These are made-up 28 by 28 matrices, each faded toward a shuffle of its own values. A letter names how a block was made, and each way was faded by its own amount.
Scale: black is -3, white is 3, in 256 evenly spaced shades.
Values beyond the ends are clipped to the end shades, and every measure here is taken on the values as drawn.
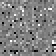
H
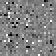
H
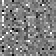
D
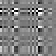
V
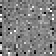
D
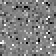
H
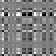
V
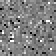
H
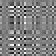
V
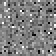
H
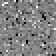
H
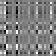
V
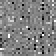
D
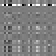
V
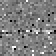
H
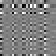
V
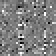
D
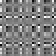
V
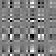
V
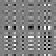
V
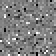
H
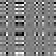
V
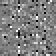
D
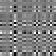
V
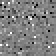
H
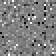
H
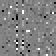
D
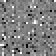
H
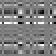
V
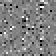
D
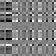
V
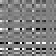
V
